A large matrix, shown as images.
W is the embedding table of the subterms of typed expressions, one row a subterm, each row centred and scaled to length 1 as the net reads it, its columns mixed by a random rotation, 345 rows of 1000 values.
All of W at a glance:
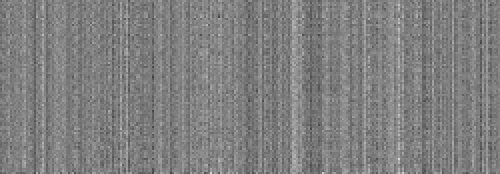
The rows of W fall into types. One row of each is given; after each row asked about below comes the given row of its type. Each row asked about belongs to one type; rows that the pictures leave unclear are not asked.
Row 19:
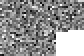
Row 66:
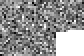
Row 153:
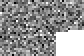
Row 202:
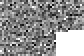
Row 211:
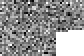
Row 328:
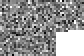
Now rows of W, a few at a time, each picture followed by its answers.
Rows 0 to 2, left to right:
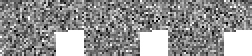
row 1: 328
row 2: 328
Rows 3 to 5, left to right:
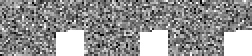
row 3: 66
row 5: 66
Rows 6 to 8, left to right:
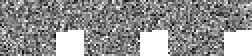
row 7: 202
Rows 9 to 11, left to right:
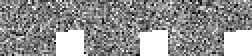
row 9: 328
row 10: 211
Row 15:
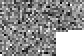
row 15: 211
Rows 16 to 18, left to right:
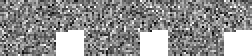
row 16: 202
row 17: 328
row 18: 328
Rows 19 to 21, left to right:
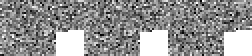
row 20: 19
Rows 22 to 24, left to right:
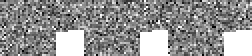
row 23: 328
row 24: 153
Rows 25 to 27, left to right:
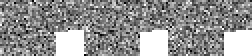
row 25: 153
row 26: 19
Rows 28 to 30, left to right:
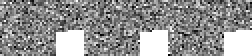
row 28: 211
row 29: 19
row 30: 19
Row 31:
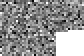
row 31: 153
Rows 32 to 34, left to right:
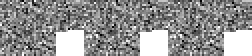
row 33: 19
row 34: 19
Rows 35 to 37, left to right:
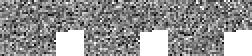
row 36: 153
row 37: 328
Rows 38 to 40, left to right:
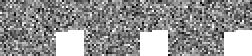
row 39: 202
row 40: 66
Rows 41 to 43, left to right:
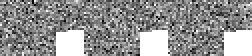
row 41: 66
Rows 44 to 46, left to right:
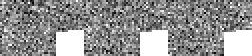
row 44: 211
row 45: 211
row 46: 211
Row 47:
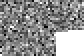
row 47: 153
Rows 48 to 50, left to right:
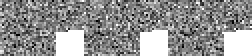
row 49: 66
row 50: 328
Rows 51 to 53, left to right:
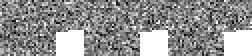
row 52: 328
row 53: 328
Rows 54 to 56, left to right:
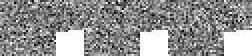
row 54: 153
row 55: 66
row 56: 328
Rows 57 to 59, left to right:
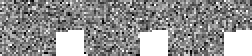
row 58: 211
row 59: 328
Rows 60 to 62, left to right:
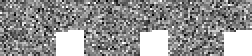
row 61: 211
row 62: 19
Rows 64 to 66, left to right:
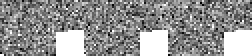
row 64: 211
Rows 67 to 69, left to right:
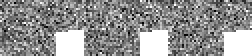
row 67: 153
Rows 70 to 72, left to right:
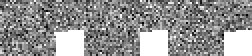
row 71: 328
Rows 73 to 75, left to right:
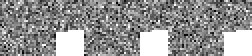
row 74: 66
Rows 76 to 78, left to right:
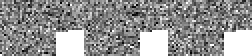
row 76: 211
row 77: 202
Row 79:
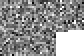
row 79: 328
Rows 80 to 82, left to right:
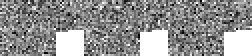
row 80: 211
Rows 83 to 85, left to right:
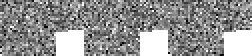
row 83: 153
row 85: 211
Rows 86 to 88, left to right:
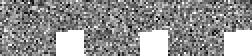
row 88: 328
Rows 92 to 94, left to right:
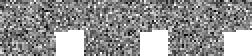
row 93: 328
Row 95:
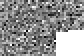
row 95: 202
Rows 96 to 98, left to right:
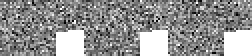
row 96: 328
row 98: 211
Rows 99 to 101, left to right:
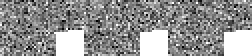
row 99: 211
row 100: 66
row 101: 211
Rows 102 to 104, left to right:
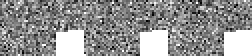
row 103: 211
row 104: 211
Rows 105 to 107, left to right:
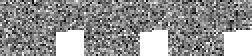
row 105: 66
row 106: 153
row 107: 211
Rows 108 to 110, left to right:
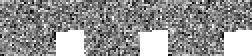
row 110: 66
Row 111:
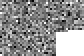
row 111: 211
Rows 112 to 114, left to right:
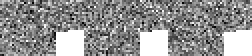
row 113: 328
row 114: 153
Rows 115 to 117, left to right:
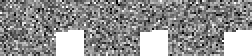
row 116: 66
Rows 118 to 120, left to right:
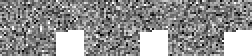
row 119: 19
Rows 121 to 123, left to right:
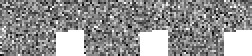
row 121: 19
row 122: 153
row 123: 328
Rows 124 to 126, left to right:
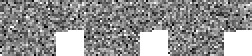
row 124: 153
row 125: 153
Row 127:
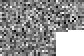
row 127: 328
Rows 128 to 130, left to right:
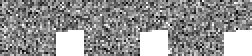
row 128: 211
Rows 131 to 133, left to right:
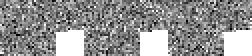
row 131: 66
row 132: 328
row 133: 211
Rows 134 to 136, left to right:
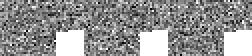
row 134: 202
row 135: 153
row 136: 328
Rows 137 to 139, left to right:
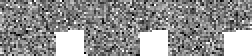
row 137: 153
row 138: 211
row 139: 211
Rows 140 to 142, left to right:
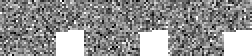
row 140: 153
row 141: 211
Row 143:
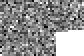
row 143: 153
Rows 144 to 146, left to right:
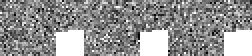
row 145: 202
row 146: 328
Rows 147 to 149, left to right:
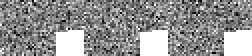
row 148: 211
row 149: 211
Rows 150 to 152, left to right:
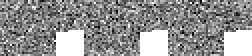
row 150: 202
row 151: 66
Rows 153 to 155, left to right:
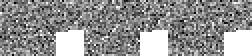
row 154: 202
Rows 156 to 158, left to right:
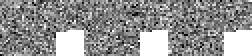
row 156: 66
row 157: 202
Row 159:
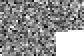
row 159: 153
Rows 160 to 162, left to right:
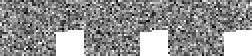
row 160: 211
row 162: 153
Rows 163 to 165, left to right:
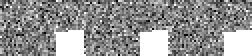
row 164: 153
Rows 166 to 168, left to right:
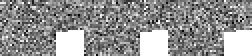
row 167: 328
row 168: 328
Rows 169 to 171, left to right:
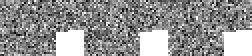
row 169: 66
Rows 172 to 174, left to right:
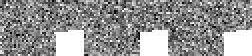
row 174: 153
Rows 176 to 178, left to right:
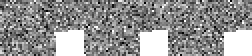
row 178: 153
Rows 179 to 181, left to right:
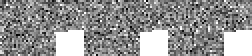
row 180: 153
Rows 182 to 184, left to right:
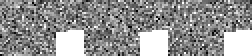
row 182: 66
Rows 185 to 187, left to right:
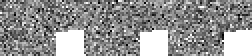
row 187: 202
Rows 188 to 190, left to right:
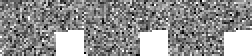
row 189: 211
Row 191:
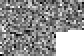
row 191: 19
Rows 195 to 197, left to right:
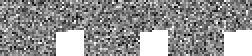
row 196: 153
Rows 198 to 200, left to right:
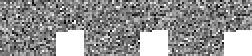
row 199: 202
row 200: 202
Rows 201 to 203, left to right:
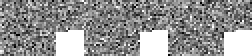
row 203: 66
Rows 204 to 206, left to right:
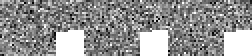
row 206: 328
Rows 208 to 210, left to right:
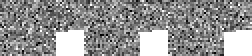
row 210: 211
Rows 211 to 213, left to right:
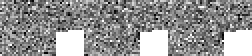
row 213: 202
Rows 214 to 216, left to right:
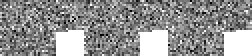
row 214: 328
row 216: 211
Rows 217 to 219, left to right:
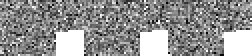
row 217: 202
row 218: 328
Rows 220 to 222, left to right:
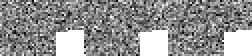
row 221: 153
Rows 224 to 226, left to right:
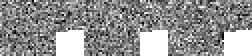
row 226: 202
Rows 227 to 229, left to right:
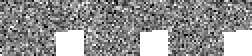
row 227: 153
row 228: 211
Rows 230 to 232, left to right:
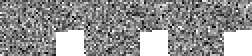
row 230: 211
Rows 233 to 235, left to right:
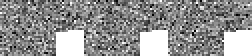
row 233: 211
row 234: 211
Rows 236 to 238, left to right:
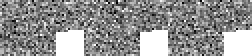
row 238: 153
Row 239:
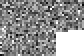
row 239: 19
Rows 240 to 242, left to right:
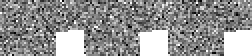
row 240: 153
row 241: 153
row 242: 211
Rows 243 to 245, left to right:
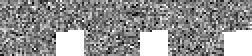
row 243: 328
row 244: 202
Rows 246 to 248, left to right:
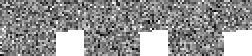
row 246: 19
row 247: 328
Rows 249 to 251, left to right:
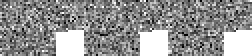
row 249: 328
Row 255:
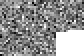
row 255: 66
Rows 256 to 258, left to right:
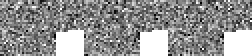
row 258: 328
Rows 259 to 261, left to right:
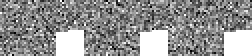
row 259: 153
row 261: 211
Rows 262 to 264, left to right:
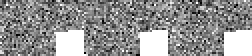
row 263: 211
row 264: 211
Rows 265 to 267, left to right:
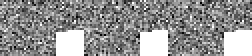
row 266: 328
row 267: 66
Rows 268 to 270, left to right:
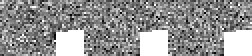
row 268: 202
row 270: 211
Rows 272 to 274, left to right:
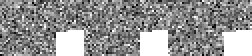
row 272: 66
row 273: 202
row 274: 153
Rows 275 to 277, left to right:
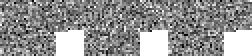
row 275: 153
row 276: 328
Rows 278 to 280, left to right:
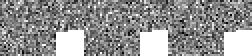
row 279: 328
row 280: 66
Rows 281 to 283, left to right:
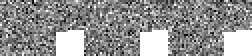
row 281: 66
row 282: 328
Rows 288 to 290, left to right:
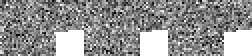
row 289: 211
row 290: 153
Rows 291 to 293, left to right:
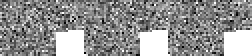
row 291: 328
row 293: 211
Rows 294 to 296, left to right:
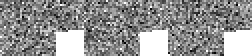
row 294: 19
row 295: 153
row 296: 211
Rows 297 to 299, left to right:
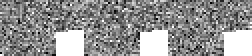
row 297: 211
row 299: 211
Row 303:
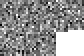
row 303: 328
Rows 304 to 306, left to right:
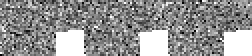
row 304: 19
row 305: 153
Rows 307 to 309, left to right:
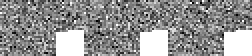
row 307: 211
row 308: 66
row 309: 66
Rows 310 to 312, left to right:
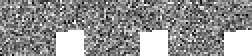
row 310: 328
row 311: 19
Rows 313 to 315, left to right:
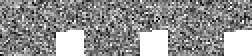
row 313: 66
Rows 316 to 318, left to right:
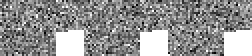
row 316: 328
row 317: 202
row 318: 211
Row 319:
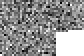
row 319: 211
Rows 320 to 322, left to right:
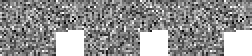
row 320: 328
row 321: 328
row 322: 328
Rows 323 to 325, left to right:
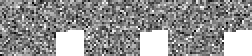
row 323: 66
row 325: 202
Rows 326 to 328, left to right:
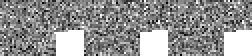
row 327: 328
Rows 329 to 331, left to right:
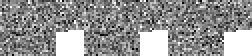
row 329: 328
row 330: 328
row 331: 153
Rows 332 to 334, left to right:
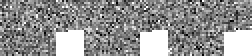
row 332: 328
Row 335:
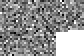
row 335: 153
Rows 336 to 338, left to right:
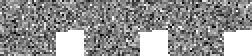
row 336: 66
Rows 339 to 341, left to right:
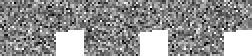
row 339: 153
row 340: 153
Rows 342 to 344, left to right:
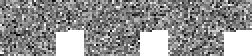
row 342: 66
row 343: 202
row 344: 19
